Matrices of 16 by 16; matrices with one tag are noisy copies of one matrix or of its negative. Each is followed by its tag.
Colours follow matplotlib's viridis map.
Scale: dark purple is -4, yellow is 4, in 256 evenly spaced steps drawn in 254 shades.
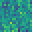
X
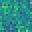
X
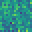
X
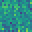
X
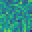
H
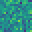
H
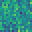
X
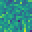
H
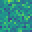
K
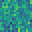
X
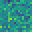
K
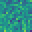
H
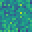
X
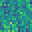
X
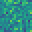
H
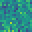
X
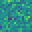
K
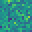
K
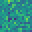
K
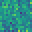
X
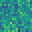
X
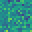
K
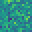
K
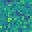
K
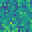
X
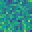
H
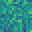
H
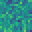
H
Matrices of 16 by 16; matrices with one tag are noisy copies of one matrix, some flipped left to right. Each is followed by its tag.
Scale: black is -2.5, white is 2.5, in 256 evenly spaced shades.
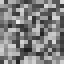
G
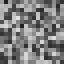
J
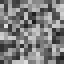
J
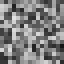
J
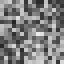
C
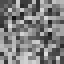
C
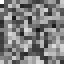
G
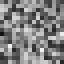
J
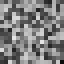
J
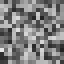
J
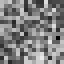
C
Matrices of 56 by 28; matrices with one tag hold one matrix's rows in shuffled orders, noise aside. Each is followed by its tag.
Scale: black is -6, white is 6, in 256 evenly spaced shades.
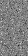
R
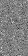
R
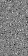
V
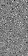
V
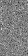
R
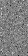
R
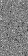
R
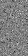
V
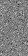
R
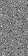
R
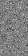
V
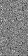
R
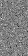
R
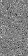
R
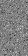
V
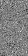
V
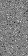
V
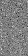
R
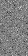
V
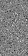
V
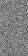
R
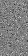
V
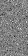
V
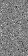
R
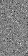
V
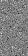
R
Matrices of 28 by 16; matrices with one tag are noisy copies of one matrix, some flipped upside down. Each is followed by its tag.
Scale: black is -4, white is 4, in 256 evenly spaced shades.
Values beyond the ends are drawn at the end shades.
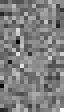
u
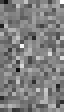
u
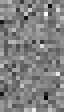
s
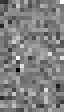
u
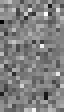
s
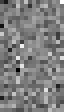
u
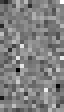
u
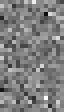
s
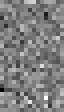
s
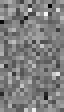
s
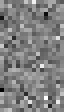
s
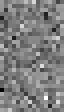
s
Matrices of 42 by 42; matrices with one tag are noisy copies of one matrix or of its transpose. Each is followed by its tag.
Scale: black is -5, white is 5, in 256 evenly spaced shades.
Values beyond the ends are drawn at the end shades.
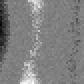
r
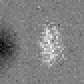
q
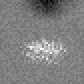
q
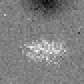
q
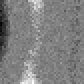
r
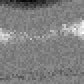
r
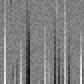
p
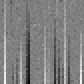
p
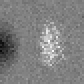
q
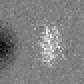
q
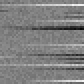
p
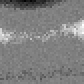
r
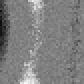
r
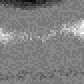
r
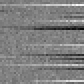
p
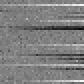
p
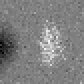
q
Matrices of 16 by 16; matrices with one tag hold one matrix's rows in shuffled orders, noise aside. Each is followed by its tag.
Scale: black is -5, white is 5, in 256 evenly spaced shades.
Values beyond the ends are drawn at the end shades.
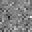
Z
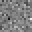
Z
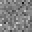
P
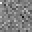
P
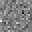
P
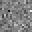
Z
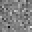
Z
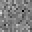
P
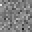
P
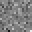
Z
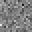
P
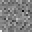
P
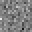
P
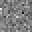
P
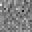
P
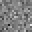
Z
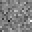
Z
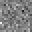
P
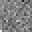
P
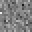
P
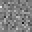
P
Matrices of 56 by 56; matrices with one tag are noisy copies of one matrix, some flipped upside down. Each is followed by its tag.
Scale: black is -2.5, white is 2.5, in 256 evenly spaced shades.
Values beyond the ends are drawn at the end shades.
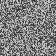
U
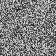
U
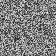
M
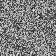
U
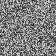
U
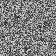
M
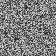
M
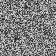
M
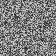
M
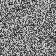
U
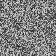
U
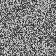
U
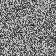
U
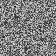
M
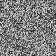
U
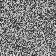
U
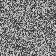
U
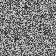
M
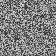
M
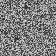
M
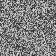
U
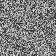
U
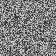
M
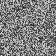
U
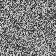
U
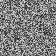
M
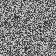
M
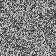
U
